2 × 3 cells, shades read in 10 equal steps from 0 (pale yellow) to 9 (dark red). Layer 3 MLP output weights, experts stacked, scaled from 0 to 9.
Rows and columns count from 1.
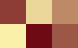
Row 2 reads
0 9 6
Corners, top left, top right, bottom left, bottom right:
7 4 0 6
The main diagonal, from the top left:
7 9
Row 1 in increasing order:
1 4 7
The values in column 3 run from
4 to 6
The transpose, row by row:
7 0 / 1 9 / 4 6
